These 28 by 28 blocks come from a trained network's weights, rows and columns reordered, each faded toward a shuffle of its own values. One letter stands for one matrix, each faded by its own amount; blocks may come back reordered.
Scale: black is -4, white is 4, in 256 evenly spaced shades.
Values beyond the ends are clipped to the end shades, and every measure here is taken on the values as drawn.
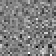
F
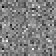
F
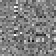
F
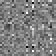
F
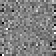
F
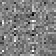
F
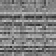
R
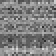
R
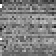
R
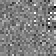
F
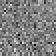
F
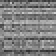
R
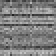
R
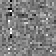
F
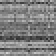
R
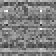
R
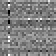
R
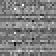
R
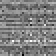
R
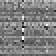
R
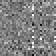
F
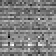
R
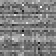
R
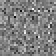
F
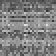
R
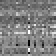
R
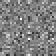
F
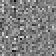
F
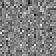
F
